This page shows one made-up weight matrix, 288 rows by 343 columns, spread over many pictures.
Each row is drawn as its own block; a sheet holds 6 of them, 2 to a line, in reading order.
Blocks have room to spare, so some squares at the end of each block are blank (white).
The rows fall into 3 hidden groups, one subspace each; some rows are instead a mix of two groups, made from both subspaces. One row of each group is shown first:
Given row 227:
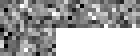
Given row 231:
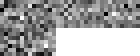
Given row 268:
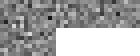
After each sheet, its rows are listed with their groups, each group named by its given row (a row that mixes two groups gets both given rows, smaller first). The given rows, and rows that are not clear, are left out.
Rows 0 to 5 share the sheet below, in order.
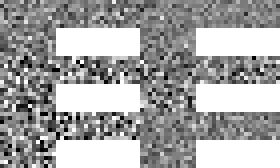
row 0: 268
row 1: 231
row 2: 227
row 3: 268
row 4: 227 and 268
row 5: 227
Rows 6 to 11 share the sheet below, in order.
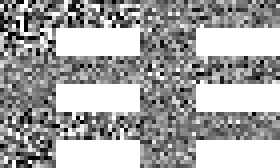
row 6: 227 and 268
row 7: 231
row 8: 227 and 231
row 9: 231
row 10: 227
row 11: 231 and 268
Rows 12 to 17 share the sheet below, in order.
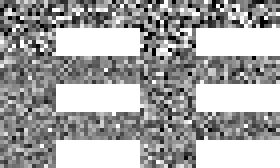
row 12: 231
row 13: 227
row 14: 231
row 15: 268
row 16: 268
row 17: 231
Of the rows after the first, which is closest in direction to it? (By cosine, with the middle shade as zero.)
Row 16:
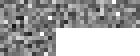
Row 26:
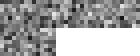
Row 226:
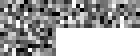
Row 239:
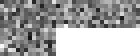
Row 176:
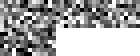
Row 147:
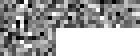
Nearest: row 239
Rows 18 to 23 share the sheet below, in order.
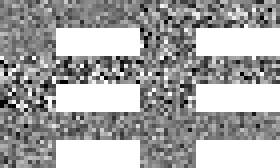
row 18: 231
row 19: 227
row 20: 268
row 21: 227 and 268
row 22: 227
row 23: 268
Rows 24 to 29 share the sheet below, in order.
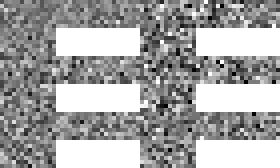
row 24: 268
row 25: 227
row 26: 227 and 268
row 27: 227 and 268
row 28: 227 and 268
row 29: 268
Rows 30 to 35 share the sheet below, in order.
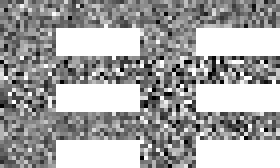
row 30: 227
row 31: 227
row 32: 268
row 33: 227
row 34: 268
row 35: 227
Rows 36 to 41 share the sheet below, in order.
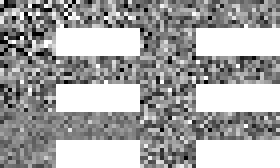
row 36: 231
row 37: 227
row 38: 227 and 268
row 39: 268
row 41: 231
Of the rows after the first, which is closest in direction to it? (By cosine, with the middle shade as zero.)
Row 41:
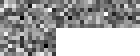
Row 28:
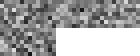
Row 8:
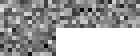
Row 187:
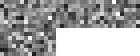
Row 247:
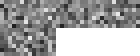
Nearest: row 8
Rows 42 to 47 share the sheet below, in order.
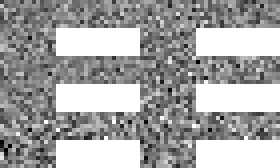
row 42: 268
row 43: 231 and 268
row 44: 268
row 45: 268
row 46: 227
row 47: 227
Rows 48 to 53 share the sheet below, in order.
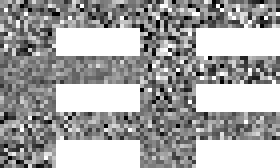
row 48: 227
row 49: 227
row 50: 227 and 231
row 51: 227 and 231
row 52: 231
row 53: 231
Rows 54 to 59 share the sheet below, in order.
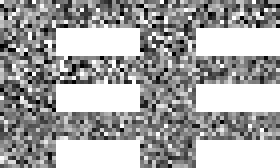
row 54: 268
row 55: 268
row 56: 227
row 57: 227 and 268
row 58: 268
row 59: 227
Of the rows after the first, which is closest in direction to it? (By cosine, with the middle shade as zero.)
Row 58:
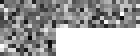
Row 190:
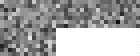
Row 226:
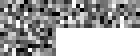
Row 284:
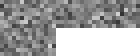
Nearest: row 226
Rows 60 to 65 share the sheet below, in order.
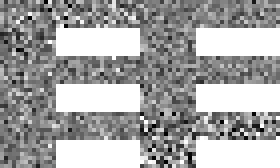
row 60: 227 and 231
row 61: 268
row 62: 268
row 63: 227 and 231
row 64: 227
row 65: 268
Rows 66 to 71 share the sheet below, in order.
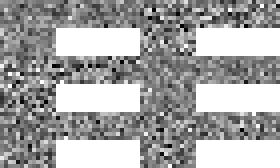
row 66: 227
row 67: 227 and 231
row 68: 231
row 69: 227
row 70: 268
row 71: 227 and 268
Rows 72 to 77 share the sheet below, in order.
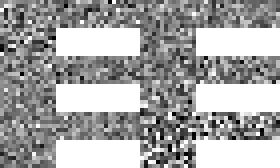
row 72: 231 and 268
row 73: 227
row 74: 231
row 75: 227 and 268
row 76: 231
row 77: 268
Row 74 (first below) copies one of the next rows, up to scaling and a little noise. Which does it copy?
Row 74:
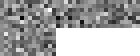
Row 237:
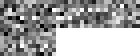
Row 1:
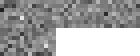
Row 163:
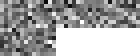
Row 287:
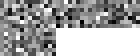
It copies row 287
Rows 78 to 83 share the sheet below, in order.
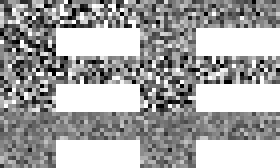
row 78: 227
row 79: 227 and 268
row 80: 227 and 231
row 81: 227
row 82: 268
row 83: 268
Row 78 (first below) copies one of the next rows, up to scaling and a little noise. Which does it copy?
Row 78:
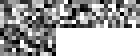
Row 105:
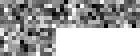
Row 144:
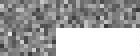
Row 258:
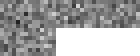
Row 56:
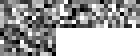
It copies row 56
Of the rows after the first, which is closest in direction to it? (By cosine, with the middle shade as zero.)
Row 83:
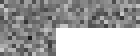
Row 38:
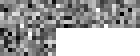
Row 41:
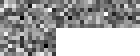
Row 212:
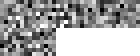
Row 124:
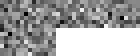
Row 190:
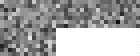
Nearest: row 212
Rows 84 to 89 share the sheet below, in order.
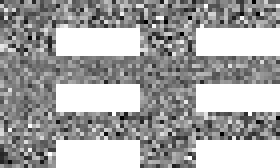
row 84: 268
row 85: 268
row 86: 227
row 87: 231
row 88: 231 and 268
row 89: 231
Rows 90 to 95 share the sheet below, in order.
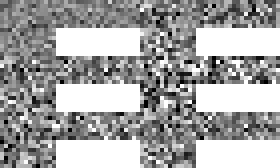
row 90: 231
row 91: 227 and 231
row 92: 231
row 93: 227
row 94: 227
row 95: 231
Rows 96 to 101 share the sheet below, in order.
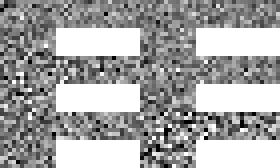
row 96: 231
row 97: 227
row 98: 268
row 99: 231
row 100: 231 and 268
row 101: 231 and 268
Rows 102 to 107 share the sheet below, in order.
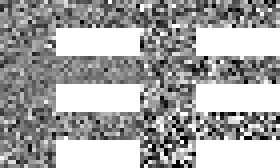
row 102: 231
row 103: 227 and 231
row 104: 231
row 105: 227
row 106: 268
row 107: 227 and 231
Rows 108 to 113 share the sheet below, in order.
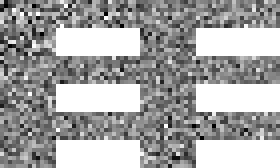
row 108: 231
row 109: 227
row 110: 268
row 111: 268
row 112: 227 and 231
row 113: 227 and 231
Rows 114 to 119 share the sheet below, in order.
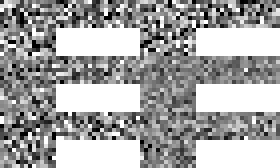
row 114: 231
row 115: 268
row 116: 231
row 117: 231
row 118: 231 and 268
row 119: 227
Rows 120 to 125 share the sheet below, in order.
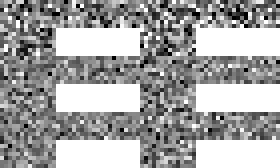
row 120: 227
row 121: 227
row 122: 268
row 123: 231
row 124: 227
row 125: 227
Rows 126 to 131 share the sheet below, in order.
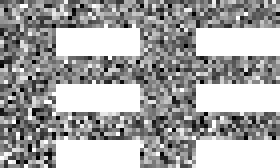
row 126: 227
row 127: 227 and 231
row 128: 231
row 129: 231
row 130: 268
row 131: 227
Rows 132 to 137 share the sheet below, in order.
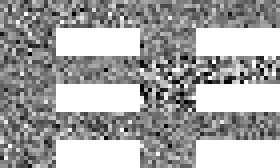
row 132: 227
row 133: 227 and 268
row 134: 231
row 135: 227
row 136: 227
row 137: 227
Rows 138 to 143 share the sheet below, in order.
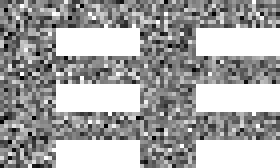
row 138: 227
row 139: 227 and 268
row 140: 231
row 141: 227
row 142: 231
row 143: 268
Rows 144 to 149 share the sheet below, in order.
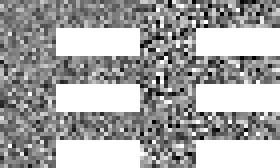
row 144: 227
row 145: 268
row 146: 268
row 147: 227 and 268
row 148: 227
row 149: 231
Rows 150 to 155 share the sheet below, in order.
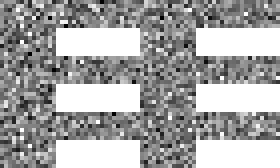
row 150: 227 and 268
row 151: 231
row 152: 227
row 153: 231 and 268
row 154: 231 and 268
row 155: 231 and 268
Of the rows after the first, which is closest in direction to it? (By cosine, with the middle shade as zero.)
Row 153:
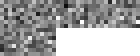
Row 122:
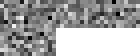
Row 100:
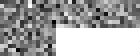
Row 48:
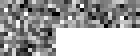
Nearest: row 48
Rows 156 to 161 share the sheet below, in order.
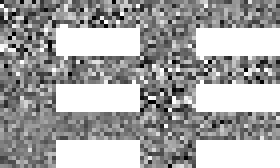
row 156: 268
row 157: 231
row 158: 227
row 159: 231
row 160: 268
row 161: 227 and 231
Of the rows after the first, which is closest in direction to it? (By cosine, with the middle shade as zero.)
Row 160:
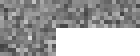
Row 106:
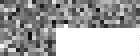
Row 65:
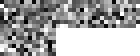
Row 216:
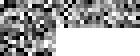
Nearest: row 216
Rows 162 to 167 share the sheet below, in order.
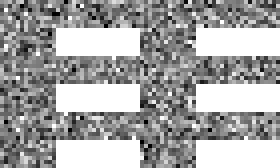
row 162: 227
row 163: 231
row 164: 227 and 268
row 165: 268
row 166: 227
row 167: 227
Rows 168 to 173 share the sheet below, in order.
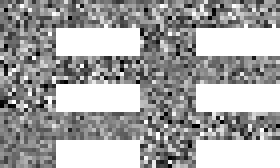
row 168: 227
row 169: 227
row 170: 268
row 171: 268
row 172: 227
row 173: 227
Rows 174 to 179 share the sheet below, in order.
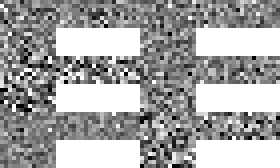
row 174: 227 and 268
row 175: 268
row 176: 227 and 231
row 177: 268
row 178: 268
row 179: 231
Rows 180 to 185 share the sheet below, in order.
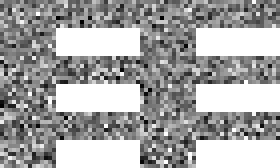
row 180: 231
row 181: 231 and 268
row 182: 268
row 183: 227
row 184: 231
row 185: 268
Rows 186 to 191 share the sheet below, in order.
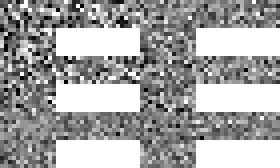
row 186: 227
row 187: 268
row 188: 231
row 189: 231
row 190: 268
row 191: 231
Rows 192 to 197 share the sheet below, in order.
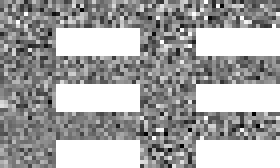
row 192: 227
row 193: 227
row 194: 227 and 268
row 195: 231 and 268
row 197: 268
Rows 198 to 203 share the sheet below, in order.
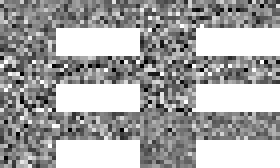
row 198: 268
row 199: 231
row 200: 231
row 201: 231
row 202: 227
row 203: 227 and 231
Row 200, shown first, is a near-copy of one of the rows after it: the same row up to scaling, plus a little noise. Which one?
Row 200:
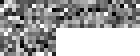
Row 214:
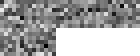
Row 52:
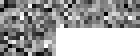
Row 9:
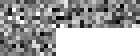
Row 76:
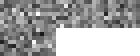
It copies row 214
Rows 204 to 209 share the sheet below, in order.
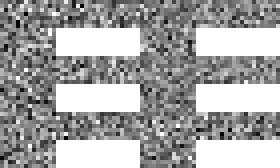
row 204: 227
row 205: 268
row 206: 227
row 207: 227
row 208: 268
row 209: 231
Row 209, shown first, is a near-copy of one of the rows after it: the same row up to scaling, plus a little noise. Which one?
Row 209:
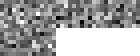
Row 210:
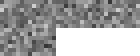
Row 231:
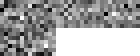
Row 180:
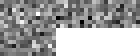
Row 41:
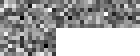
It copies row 180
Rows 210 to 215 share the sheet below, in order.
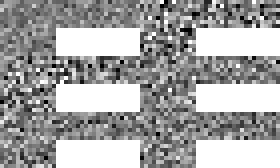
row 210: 231
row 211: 227 and 268
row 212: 231 and 268
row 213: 231 and 268
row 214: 231
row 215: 227 and 268
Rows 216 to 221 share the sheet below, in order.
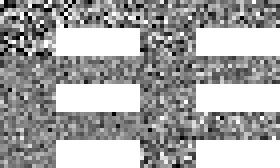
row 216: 231
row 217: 268
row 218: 227
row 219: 231
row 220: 268
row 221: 227 and 231
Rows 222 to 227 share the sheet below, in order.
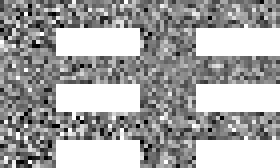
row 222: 227 and 231
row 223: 227
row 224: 227 and 231
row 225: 268
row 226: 227
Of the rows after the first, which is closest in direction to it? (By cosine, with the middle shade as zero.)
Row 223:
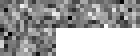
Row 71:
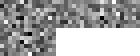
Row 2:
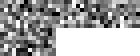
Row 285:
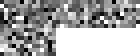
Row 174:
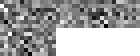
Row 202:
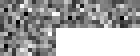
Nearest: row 202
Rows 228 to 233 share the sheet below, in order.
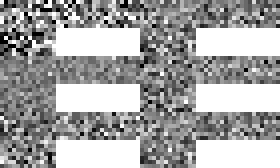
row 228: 231
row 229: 268
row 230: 231 and 268
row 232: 268
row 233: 268
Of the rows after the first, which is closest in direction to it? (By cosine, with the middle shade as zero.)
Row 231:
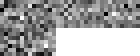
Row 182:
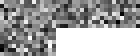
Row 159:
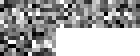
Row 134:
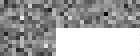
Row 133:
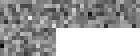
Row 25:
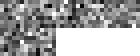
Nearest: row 134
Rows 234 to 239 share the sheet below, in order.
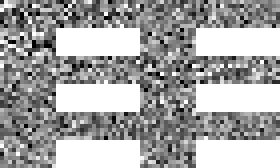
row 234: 231
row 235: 227
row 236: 227 and 231
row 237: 231
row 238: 227
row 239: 268
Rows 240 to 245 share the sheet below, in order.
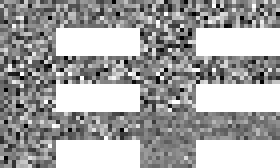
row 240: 268
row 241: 227
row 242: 231
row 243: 227 and 231
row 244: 227
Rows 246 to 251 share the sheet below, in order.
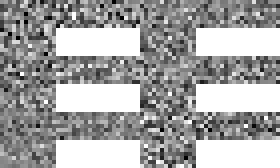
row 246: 227 and 268
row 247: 268
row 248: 231
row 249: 268
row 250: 231
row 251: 231
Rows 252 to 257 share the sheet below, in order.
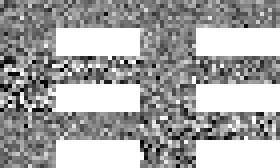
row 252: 231
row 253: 227 and 268
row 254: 231
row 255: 227 and 268
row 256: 227 and 231
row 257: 227
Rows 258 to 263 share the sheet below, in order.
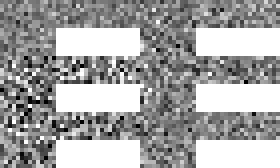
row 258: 227
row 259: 227 and 268
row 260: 227
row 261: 227
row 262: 227 and 231
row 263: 268
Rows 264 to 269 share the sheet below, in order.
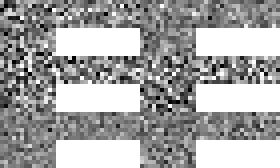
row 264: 231
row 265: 227
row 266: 227 and 231
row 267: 227
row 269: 268
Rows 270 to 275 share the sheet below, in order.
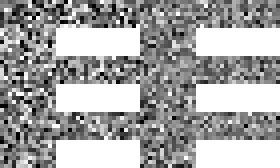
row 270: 227 and 268
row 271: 231
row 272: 268
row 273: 268
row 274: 227
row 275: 231
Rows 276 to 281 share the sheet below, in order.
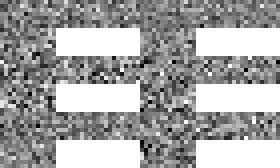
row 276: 227 and 231
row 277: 227 and 231
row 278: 268
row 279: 231
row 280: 231
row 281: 227
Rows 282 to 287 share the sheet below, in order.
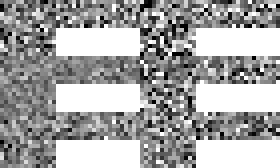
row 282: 227
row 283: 231
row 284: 231 and 268
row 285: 268
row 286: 227
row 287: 231
